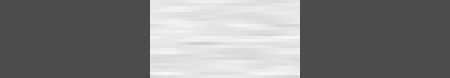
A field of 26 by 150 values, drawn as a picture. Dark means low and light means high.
The table splits into one row of 3 panels. Panel 1,1: low, flat. Panel 1,2: very high, streaked across, faint in contrast. Panel 1,3: low, flat.
